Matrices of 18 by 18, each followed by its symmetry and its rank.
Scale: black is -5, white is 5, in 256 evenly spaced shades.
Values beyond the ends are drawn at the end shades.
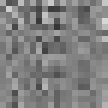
neither, rank three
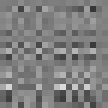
neither, rank two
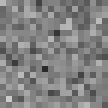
neither, full rank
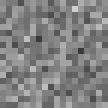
neither, full rank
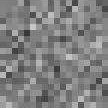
antisymmetric, full rank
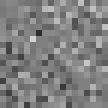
antisymmetric, full rank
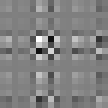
symmetric, rank one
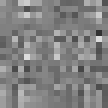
neither, rank three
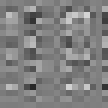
neither, rank two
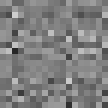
neither, rank three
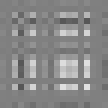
symmetric, rank one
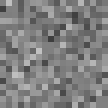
antisymmetric, full rank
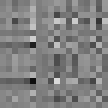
neither, rank two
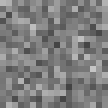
neither, full rank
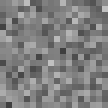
antisymmetric, full rank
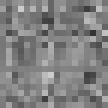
neither, rank three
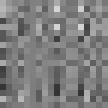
neither, rank two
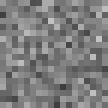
neither, full rank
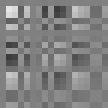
symmetric, rank one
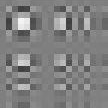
symmetric, rank one
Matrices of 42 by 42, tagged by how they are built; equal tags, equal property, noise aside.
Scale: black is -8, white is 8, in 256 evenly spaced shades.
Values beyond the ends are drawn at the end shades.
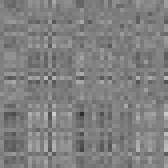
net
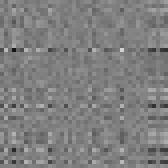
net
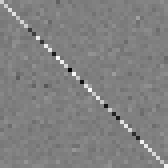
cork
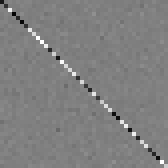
cork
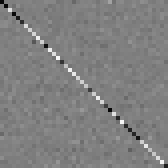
cork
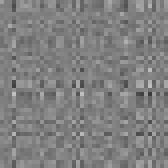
net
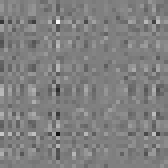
net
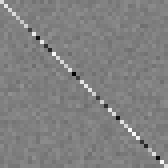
cork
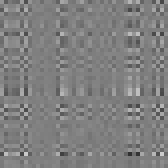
net
